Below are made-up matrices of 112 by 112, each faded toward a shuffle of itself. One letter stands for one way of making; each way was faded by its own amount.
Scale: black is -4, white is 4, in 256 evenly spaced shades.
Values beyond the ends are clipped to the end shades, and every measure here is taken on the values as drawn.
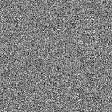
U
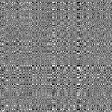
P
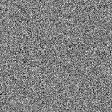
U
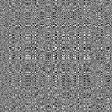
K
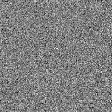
U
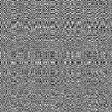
K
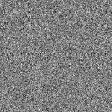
U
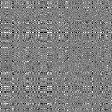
P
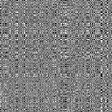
K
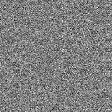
U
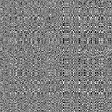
K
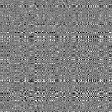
P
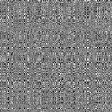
K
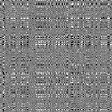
P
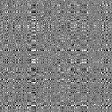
P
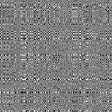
P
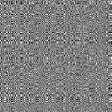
K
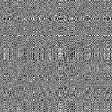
K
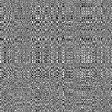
K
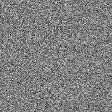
U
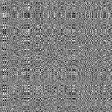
K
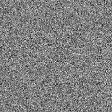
U
